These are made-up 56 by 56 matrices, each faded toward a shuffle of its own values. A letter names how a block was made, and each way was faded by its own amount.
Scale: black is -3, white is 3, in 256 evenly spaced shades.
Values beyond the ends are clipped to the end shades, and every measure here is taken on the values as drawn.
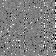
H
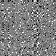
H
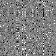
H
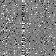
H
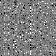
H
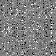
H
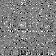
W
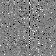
H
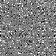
H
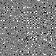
W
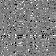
W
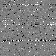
W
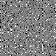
H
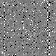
H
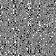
H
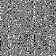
H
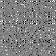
W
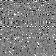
W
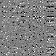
W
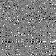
W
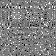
W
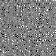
W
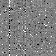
H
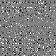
W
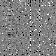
H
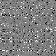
W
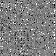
H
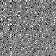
H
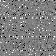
W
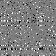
W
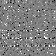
W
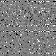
W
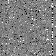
H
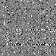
W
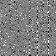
H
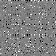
W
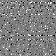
W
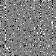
H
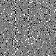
H
